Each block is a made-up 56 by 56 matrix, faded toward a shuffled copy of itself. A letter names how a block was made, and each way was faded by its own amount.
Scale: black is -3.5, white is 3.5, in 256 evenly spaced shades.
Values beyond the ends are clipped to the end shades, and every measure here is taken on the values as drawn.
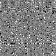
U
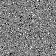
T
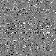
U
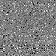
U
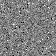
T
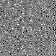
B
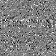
U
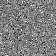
T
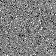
T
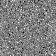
T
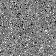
T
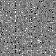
B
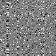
B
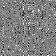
B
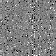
B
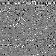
U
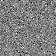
T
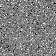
T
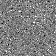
T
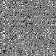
B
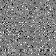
U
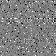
U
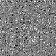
U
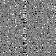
B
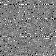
U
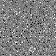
B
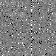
B
